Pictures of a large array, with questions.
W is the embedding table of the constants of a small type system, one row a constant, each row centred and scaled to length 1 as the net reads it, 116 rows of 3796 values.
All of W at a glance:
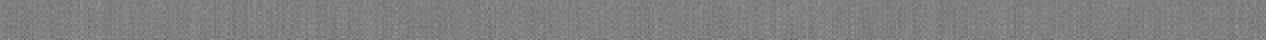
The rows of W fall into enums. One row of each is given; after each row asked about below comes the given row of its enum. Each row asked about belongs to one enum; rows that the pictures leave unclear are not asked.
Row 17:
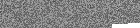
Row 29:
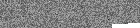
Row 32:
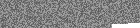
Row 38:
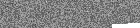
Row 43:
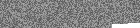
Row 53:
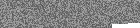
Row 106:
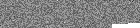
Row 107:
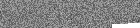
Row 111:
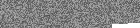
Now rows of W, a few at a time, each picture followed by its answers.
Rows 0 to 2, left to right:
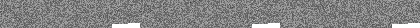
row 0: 17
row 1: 17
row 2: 53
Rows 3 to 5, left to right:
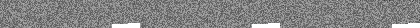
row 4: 32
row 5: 106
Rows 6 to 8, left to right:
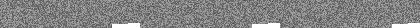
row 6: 53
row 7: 106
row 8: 43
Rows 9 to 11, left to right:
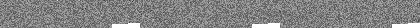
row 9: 106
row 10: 17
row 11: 107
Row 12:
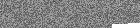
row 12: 17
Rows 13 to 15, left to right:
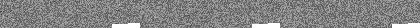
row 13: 17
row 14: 111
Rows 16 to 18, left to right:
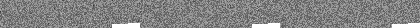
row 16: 107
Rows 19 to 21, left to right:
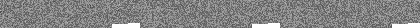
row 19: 17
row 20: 53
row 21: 53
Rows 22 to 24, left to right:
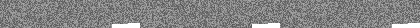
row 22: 43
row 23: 53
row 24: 43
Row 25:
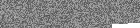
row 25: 111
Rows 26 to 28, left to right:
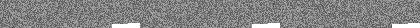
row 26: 43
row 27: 43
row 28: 53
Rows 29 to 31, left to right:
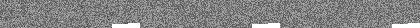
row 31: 43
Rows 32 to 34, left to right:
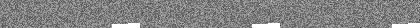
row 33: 38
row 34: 106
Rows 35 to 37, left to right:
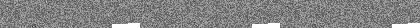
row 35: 38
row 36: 17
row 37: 38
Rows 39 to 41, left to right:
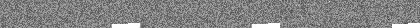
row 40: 32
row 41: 29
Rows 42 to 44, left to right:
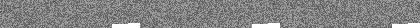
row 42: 17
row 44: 53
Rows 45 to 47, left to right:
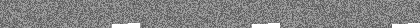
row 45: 43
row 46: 32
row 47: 53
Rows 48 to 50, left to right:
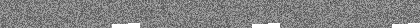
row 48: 32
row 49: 29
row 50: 17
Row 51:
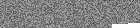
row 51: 106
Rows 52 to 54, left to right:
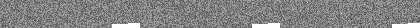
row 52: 32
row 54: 107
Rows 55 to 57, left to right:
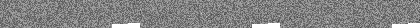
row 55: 43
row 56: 107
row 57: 106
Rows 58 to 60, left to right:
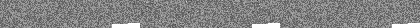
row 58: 43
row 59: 38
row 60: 43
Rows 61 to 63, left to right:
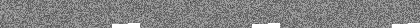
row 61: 111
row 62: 17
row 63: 43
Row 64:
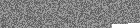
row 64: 32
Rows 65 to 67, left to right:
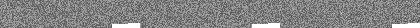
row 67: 107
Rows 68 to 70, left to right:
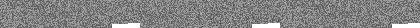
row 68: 53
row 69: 107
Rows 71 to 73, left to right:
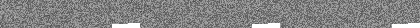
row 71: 111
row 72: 17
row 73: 32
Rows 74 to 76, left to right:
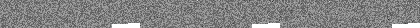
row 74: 32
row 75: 106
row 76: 29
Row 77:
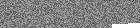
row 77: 106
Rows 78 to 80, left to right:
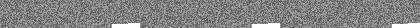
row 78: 32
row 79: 32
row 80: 43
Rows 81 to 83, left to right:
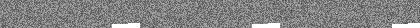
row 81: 32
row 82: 43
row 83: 29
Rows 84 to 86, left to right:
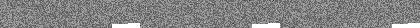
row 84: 53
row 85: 106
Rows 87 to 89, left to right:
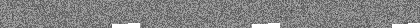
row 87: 53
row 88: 32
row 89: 29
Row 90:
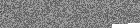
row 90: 17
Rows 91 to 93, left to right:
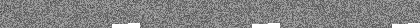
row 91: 17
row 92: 111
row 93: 53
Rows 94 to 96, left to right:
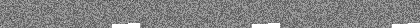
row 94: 106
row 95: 32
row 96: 43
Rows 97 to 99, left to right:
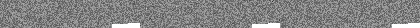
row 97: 43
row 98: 106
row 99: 32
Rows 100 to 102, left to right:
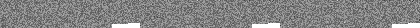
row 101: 106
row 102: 106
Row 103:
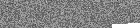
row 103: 38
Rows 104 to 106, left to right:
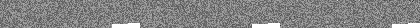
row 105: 53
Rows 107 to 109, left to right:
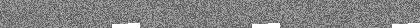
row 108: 53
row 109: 111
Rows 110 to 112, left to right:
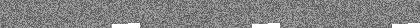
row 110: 32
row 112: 53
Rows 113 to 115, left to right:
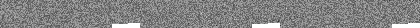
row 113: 111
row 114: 107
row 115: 106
